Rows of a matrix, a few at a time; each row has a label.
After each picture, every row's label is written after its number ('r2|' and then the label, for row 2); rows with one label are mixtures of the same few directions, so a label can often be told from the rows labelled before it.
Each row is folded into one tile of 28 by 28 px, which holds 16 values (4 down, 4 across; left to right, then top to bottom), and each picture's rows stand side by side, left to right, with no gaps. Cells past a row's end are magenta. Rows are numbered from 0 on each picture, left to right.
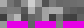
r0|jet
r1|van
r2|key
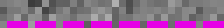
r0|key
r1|van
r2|van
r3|key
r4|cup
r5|key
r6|van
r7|key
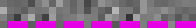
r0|key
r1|jet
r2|cup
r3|van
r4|key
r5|van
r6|key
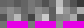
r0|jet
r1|jet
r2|van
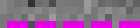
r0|van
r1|jet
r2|key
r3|van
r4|van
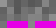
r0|cup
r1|van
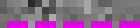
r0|van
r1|van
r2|jet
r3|van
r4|key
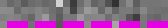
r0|van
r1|jet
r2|cup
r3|van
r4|cup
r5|key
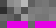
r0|van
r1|jet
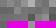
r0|van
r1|jet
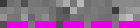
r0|jet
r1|jet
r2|van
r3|cup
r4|key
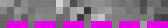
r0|van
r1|key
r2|van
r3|key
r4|van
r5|cup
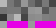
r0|jet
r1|van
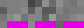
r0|key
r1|van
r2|cup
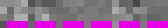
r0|cup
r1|jet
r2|van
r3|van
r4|van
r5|key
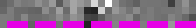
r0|van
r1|van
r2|cup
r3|van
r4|van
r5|cup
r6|cup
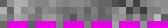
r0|cup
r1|cup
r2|jet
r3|cup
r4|van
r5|key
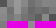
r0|cup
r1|key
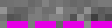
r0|key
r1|van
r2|key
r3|key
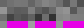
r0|key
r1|key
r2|van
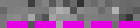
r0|key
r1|jet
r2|van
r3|van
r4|key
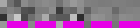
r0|jet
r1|key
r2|key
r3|key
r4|key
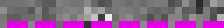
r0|key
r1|cup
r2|key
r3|key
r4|jet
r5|key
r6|van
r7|van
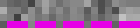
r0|key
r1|cup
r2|cup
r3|cup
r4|key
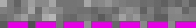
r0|cup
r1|cup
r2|key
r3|jet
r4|key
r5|cup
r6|van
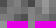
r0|cup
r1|cup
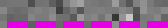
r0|key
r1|jet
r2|van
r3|key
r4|jet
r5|van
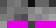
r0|cup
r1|jet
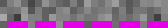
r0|jet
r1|van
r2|van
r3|cup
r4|cup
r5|jet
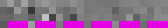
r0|van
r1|key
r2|jet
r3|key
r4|key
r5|cup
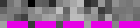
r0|cup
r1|jet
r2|cup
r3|van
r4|jet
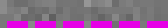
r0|van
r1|key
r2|cup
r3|jet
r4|jet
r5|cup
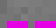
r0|van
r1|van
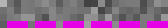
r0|cup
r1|jet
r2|cup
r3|van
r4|key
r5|van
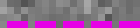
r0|van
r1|cup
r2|van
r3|van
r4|cup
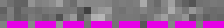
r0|cup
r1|jet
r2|jet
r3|key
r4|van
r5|cup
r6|van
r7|key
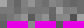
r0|cup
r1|jet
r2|key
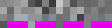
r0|cup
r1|van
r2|van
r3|van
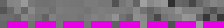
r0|van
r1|key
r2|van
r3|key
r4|jet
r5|jet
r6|jet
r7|key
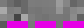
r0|key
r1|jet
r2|van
